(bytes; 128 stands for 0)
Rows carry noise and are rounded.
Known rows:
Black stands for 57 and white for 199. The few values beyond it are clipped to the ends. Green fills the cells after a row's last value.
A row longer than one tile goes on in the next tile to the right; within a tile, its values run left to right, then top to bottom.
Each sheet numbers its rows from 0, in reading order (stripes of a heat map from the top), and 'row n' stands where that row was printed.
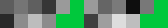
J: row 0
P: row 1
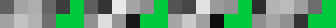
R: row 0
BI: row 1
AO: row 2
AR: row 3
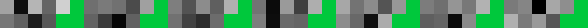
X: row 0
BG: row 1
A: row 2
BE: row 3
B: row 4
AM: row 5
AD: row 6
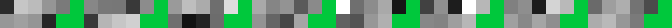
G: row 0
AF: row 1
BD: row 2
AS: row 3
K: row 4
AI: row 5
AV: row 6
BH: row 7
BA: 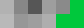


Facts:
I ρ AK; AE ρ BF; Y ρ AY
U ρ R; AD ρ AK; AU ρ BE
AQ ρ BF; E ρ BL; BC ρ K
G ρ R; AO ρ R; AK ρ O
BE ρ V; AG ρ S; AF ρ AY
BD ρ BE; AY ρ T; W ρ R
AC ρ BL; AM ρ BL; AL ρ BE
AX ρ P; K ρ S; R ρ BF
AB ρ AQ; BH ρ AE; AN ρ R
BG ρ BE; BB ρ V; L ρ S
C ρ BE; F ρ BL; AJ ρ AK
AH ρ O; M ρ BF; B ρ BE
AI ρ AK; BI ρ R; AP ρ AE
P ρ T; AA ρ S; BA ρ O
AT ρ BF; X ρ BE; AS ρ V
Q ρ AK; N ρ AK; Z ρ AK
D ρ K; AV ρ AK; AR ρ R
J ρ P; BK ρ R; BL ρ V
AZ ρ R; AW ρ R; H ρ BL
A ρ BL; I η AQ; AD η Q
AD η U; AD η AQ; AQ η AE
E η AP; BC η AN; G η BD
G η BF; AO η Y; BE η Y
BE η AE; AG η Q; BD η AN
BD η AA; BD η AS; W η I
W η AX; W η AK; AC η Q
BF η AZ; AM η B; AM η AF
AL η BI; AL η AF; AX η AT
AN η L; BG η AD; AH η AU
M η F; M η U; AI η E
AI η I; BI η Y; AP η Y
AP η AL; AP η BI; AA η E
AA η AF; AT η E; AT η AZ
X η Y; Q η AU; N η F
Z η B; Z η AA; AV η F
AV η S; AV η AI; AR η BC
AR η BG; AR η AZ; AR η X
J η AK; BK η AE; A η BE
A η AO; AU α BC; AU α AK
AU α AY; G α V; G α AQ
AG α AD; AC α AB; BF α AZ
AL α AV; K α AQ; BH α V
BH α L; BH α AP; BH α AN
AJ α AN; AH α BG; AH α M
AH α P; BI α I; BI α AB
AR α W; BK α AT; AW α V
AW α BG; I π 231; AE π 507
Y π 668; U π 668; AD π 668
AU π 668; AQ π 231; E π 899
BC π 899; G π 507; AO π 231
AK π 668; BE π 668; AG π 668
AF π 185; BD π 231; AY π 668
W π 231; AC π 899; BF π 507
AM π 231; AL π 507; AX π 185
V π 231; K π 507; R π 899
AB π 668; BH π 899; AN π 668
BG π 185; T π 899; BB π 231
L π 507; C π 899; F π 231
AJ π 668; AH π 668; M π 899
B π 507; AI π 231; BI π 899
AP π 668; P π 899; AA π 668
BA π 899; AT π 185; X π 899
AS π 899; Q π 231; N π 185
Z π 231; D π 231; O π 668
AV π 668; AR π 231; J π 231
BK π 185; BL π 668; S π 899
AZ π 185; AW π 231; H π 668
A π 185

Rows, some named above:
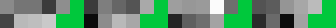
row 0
AF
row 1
AX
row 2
AA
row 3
E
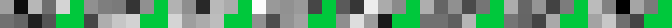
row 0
X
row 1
AF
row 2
AJ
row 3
L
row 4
BI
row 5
V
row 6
BL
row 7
Q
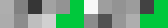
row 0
AK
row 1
L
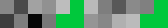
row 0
AL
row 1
O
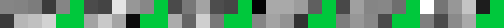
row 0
AF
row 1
AO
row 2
AE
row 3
W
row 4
M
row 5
D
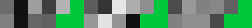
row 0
BE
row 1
BI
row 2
M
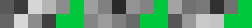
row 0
AP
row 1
AH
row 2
T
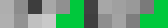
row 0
AK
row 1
BF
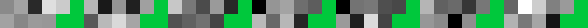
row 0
Z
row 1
Y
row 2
AG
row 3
BK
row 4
AQ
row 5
AU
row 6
AN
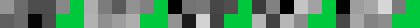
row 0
AC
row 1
BA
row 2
AQ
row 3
I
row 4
AT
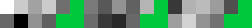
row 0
BC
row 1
A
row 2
AZ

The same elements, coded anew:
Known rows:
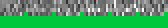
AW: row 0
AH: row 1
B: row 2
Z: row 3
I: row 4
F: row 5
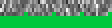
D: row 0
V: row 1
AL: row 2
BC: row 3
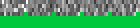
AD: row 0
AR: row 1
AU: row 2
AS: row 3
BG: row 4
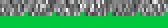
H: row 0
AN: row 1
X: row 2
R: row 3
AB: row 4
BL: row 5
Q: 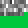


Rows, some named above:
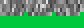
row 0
AF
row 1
AN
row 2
A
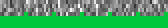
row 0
AP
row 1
AO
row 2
I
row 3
BC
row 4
AZ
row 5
V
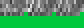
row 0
AH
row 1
D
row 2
L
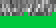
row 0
BA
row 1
S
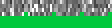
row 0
BD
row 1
AK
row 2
AF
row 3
Y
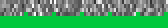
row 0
AZ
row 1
E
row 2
AG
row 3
BL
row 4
AU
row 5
AP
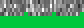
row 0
AT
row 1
AI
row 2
AZ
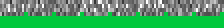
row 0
O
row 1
BF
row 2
AC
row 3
BE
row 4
AT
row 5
AQ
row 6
AM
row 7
K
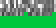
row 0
AE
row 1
AA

